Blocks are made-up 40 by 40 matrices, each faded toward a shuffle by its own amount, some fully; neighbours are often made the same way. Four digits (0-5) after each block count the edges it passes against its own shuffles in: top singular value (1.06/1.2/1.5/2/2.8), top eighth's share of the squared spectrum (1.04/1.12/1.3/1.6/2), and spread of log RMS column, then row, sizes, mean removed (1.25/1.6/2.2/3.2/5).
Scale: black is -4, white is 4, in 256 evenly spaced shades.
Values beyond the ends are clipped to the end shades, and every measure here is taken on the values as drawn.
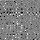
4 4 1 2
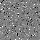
1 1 0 0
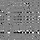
4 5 2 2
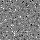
0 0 0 0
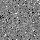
0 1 0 1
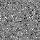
1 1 0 2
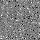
1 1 0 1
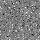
0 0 0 0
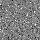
0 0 0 0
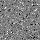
0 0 0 0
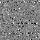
2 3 0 2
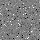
0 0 0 0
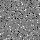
0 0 0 0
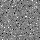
0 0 0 0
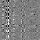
4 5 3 1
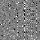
3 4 2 0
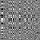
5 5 3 3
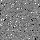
1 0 0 0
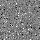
0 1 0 0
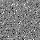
0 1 0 0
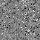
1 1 2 0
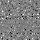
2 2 0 2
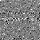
3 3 0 2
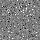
1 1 0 0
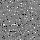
2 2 0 1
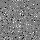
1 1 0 0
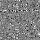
2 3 0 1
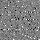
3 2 0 1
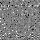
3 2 0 1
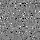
2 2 0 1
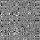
3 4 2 2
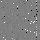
2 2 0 0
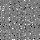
3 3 2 1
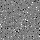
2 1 0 0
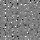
3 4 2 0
